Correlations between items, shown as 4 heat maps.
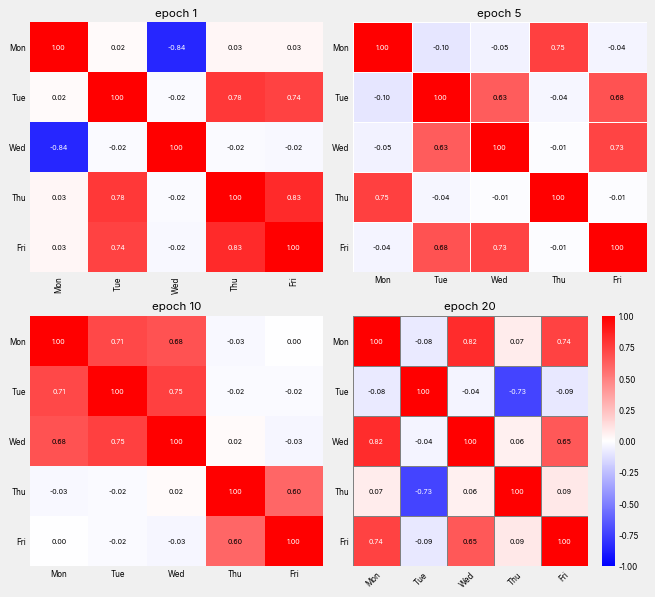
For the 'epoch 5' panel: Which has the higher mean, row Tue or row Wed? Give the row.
Wed
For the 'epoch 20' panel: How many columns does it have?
5
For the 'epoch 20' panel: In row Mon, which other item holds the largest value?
Wed
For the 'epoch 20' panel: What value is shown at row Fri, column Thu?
0.09
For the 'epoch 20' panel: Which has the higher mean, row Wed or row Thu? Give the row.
Wed
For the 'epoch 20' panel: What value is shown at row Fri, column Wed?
0.65
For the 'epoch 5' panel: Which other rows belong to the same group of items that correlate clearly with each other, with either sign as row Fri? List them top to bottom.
Tue, Wed
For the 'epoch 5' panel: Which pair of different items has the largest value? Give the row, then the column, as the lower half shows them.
Thu, Mon
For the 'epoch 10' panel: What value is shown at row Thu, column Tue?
-0.02
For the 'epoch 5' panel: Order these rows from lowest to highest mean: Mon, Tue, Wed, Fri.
Mon, Tue, Wed, Fri
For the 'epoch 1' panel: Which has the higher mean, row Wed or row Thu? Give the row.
Thu
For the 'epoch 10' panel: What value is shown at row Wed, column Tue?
0.75
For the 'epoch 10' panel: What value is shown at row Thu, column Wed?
0.02
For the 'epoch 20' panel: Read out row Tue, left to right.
-0.08 1.00 -0.04 -0.73 -0.09
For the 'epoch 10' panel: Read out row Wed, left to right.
0.68 0.75 1.00 0.02 -0.03
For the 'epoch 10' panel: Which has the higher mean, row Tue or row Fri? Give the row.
Tue
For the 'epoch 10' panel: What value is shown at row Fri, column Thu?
0.60
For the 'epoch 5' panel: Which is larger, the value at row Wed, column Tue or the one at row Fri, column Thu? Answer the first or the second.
the first
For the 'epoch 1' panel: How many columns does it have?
5
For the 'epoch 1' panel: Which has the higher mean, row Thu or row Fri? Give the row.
Thu
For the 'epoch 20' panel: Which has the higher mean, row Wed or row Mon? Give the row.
Mon
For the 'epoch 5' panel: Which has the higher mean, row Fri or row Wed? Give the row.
Fri
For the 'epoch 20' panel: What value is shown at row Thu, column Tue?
-0.73
